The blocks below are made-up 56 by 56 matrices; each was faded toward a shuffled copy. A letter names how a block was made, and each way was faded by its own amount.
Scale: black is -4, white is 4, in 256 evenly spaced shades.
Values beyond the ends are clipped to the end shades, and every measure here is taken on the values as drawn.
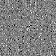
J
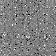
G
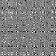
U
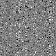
G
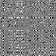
U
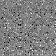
G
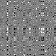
U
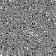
G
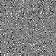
J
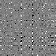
U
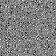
J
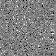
J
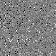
G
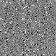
G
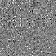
J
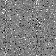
G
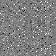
G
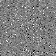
G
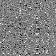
G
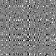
U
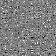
J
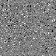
J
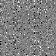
G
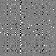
U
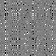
U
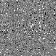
G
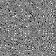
J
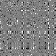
U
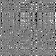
U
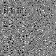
J
